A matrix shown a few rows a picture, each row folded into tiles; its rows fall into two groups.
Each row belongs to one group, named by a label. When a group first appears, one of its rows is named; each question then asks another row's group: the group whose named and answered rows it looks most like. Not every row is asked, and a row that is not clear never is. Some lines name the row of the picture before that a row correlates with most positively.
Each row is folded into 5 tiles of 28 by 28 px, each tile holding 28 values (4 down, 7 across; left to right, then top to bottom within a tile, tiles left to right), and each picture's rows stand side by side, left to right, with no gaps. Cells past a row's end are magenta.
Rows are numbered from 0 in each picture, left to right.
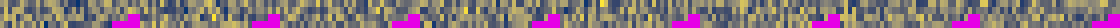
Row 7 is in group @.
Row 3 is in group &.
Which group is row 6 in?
@
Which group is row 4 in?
&
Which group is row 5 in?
&
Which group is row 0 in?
@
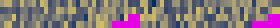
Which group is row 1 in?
@
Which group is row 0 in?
&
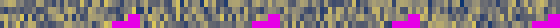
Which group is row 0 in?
&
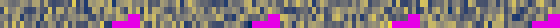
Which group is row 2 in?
&
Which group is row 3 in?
@
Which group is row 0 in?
@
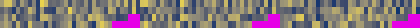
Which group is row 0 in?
&
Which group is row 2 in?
&
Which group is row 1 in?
&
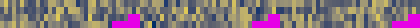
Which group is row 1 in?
&
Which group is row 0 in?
@
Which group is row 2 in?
&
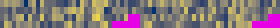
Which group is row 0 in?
&
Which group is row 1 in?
&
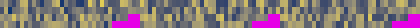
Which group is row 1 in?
@
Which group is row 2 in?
@
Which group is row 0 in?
@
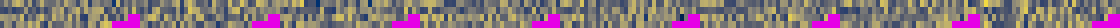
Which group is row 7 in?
&
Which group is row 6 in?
&
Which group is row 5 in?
&
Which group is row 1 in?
@
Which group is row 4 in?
&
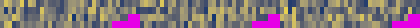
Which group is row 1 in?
&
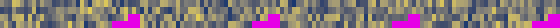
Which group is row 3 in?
&
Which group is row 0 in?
&
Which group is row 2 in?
@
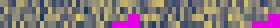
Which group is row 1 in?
&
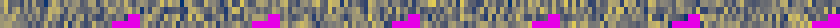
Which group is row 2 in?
@
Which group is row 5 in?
&
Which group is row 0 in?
@
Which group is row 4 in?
@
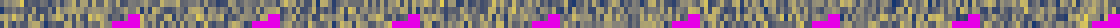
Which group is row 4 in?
@
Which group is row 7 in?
&
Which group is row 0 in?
&
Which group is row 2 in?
&
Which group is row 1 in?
@
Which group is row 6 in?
&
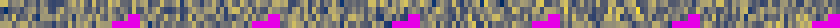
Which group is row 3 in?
@
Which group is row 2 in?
@
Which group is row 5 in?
&
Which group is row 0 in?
&
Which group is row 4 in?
@
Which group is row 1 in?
@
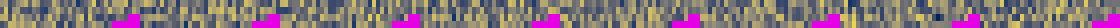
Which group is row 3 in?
@
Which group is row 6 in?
@
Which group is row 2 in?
&
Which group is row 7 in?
&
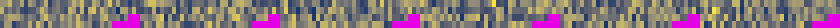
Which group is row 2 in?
@
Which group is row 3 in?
@
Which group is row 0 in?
&
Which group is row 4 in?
&
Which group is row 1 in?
&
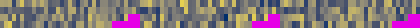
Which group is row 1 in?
&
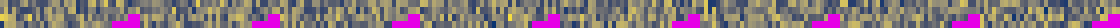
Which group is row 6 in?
@
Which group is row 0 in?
@
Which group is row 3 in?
&
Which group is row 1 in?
&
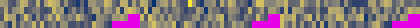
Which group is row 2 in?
@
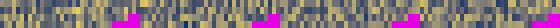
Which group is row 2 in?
@
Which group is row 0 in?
&
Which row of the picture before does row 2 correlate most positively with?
2
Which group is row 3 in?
@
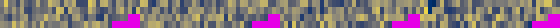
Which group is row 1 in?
@
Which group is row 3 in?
@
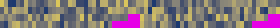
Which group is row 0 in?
@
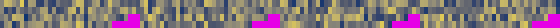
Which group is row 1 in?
@
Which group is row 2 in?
@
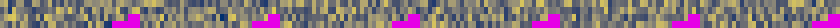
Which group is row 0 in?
@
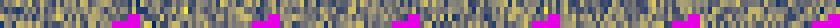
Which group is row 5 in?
@
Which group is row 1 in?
&
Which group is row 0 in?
&
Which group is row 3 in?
&
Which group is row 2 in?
&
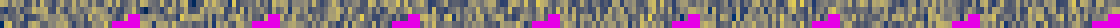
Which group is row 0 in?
&
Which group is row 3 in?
@
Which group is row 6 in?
&
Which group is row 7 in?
@
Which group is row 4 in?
@
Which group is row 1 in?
&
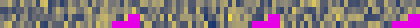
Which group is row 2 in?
@
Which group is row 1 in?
&
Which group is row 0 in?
&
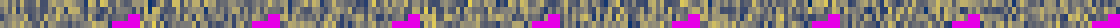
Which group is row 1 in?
@
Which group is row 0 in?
@
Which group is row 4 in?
@
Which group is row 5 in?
@
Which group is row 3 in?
@
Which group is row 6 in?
@
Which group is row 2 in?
@
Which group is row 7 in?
&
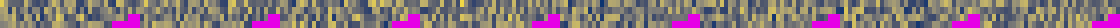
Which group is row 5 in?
&
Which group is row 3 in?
&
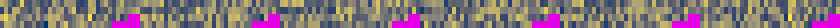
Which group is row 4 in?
&
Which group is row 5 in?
@
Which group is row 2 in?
&
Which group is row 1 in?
&
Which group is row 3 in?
&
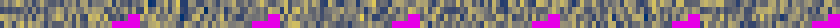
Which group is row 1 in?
@
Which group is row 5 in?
&
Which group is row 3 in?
@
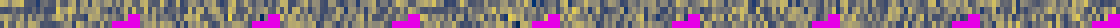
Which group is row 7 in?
&
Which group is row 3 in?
&
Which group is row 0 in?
&
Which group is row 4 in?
@
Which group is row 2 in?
@
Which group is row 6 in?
@
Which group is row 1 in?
@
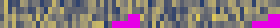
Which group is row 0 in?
@
